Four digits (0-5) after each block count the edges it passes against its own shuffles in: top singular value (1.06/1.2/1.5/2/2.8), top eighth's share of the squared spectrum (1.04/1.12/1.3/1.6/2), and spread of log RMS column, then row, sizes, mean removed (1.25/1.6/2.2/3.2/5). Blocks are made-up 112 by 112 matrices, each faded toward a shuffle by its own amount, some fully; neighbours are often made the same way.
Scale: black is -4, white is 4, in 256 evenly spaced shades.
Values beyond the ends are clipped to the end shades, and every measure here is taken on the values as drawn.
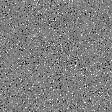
2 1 0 0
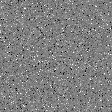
2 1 0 0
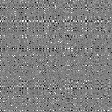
5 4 3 3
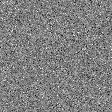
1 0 0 0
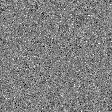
2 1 0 0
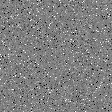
1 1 0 0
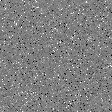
2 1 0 0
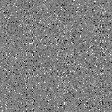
4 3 2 1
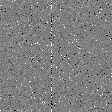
4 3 1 0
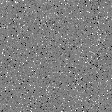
2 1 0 0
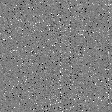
3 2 1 0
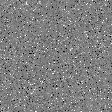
1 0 0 0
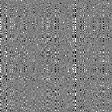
5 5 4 3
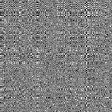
5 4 3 3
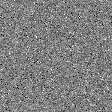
0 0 0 0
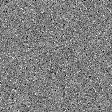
2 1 0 0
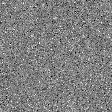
2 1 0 0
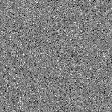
3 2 1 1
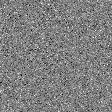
2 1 0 0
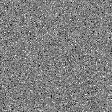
3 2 1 0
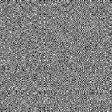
5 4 3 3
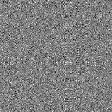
4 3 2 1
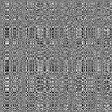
5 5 4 4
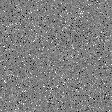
2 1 0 0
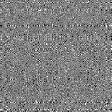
5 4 2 3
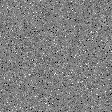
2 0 0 0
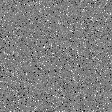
2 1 0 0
